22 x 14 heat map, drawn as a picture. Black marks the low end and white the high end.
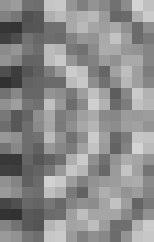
The histogram is bell-shaped. Rings spread out from the middle left. The right part is higher, past a seam about 30% of the way across.
